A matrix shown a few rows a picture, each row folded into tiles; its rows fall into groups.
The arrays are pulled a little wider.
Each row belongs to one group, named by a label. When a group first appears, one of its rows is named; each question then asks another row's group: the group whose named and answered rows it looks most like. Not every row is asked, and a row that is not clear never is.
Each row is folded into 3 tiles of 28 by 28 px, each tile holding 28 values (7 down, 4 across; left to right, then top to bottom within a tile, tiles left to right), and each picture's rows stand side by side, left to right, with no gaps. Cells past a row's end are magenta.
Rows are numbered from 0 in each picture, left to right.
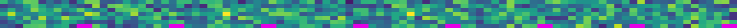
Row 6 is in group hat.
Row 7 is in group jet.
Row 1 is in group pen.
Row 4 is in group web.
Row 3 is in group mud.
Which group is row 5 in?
pen
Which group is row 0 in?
web
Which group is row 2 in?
web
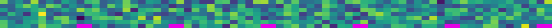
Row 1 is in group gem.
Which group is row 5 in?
hat
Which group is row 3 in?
jet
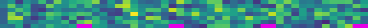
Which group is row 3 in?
pen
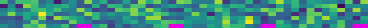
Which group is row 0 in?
web
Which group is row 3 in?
hat
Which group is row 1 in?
pen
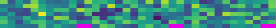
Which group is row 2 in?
jet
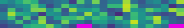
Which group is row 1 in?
gem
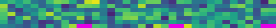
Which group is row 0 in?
pen
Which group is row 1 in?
pen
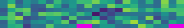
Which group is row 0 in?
jet
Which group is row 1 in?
gem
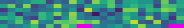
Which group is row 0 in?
jet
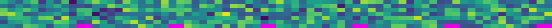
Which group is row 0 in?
mud
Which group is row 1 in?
gem
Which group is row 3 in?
hat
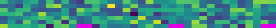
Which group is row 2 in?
jet
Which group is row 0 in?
mud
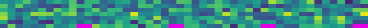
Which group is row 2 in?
gem
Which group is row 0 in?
pen
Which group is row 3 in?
mud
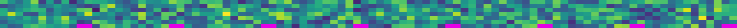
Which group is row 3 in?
pen
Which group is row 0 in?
mud
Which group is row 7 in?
hat
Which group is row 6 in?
pen
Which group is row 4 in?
web
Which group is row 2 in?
web
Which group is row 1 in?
jet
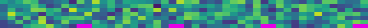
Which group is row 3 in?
pen
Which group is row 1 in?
hat
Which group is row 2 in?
pen
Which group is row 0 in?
web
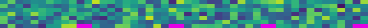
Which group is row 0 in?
pen
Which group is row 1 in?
hat
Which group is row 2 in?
jet
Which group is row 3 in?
hat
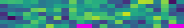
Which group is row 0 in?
web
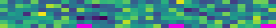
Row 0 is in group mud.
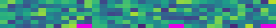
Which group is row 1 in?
gem
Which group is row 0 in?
pen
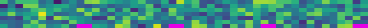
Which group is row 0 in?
web
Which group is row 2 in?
jet
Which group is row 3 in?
pen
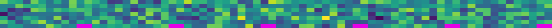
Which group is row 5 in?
jet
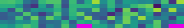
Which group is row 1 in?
hat
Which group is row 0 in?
hat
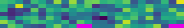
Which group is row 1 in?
web
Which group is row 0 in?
gem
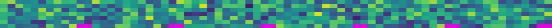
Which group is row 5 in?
web
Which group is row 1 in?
hat
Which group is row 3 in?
mud
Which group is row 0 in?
pen
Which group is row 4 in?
pen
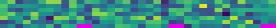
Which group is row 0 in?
pen
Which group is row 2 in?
gem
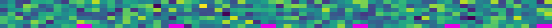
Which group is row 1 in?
hat
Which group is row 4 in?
web
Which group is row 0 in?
jet
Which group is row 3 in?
jet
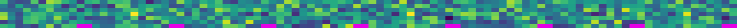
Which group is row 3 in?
pen
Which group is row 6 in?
hat
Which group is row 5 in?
pen
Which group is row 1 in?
web
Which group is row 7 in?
mud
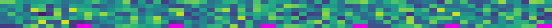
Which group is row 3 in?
jet
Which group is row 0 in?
hat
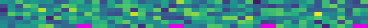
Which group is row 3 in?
mud
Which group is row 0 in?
web
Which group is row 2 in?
mud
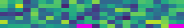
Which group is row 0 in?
hat
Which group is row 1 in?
jet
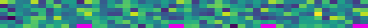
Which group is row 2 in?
gem
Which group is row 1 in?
gem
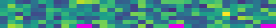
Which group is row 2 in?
web
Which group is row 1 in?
jet
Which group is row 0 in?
jet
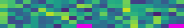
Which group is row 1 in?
web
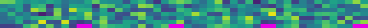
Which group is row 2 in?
mud
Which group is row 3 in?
jet
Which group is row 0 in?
hat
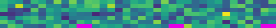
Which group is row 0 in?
gem
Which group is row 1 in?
hat
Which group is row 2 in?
mud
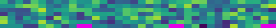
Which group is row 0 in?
gem
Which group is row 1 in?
pen
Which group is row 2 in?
pen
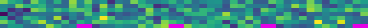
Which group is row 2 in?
mud
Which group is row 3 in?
gem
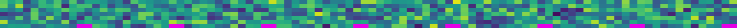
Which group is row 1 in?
jet
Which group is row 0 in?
hat
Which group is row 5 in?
pen
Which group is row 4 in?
hat
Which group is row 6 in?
gem
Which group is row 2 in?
jet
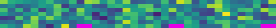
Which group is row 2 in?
gem
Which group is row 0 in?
hat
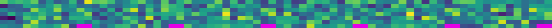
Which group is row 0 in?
web
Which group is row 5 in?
hat
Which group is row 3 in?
jet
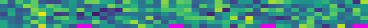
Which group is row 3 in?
hat
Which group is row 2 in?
gem
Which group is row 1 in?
gem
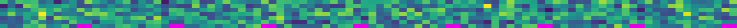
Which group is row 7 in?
gem
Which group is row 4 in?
pen
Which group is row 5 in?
pen
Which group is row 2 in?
jet
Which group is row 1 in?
mud
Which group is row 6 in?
pen
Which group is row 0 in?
web
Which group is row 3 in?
pen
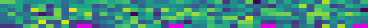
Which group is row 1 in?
web
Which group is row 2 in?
mud
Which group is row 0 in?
hat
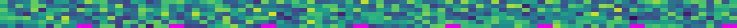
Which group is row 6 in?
mud
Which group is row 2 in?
web
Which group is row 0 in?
gem
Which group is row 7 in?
hat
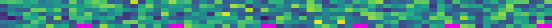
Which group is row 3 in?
gem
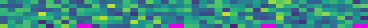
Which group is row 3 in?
pen
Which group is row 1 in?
gem
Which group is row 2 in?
gem
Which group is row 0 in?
mud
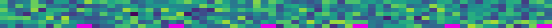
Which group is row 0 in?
gem
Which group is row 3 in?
jet
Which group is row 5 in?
jet
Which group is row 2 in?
gem
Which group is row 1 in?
web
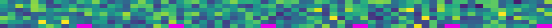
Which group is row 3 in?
hat
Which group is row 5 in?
web
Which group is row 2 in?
pen
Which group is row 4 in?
hat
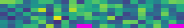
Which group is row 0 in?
hat
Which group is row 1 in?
jet
